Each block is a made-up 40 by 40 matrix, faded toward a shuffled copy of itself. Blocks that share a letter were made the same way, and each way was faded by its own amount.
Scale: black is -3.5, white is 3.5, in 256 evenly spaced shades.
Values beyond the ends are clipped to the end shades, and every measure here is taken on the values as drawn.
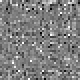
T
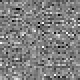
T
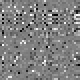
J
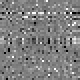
J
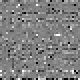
J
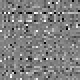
J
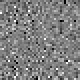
T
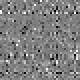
J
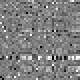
J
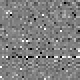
J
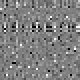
J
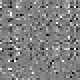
J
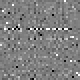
J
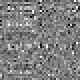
T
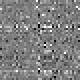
J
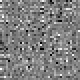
T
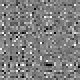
J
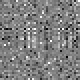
J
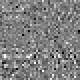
T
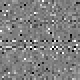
J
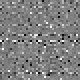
J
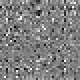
T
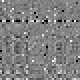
J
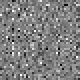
T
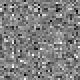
T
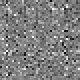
T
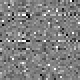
J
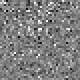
T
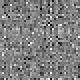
T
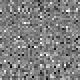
T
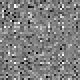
T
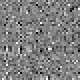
T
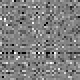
J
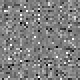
T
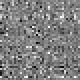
T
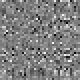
T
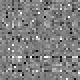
J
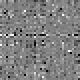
J
